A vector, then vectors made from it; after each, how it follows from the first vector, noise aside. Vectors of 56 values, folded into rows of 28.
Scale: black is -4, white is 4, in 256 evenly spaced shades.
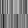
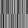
sign-scrambled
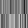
reversed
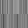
shrunk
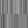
shrunk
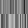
reversed
